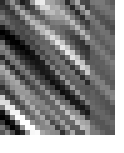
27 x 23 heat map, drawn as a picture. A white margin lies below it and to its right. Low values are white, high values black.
Seam: vertical, 80% of the way across, the right part calmer. Odd rows or columns: none. Slope: none. Roughest part: bottom left. Grain: diagonal, down to the right.
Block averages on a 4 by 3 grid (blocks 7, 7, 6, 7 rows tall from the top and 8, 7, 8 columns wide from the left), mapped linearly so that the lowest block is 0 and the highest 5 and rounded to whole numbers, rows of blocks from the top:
302 / 512 / 242 / 013
